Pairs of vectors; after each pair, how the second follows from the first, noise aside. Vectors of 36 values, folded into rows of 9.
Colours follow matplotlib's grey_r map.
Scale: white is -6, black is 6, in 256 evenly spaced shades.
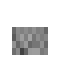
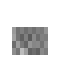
negated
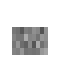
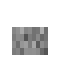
negated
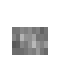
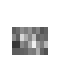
scaled up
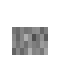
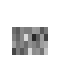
scaled up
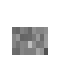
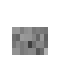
negated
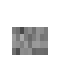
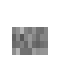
negated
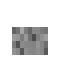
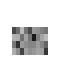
scaled up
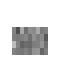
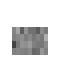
negated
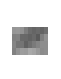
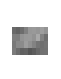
negated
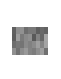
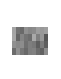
negated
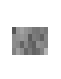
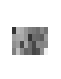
scaled up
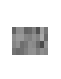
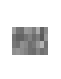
negated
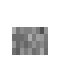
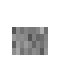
negated
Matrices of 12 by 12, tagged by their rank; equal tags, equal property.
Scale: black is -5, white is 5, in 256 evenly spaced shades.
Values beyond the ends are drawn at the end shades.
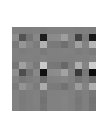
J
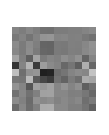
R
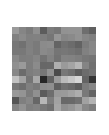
R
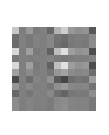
J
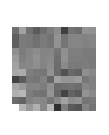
R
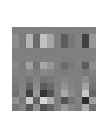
J
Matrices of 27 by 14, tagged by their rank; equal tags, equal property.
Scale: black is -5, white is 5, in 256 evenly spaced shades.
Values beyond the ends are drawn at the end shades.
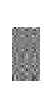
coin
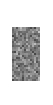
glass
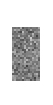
glass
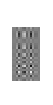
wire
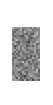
glass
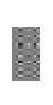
wire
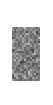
glass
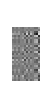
coin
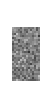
glass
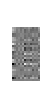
coin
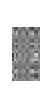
coin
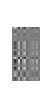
wire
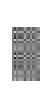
wire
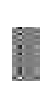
wire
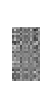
coin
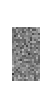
glass
